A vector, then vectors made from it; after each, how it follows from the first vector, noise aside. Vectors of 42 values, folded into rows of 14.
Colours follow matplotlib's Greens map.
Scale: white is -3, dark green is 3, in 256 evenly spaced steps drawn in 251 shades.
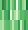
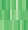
shrunk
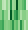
negated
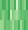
shrunk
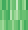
shrunk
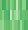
shrunk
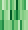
negated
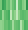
shrunk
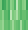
shrunk
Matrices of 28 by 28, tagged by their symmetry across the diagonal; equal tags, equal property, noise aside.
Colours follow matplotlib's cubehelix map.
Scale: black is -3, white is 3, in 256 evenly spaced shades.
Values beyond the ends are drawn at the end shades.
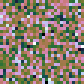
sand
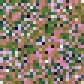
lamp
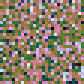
sand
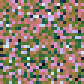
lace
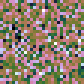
lace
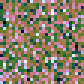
lace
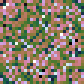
lamp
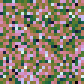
sand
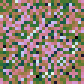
lamp
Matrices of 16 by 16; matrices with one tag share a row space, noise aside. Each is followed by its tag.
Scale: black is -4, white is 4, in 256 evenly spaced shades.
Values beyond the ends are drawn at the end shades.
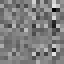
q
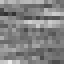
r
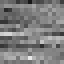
r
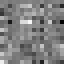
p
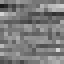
r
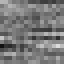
r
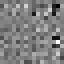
q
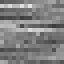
r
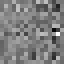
q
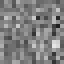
q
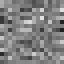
p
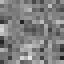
p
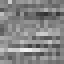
r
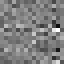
q
